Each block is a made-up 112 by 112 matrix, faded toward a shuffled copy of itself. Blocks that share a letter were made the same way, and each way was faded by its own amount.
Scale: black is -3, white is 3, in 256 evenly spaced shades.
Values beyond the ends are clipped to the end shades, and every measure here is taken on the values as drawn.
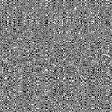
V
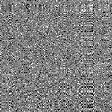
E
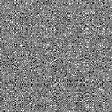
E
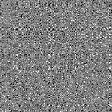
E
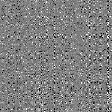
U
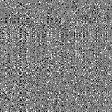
E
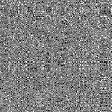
E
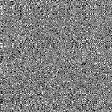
E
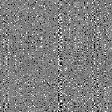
U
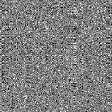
E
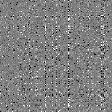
U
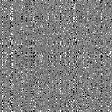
U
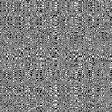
V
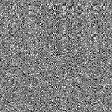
E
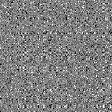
E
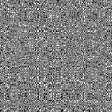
V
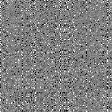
U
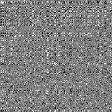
V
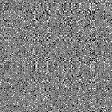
E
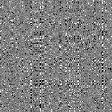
U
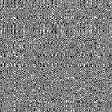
V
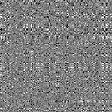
V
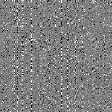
U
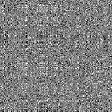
E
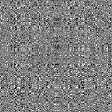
V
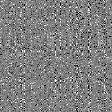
U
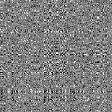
V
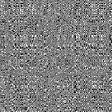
V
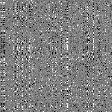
U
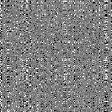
U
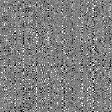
U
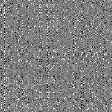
U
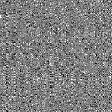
E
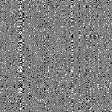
U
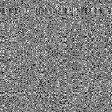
E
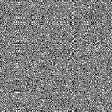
E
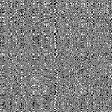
V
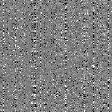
U
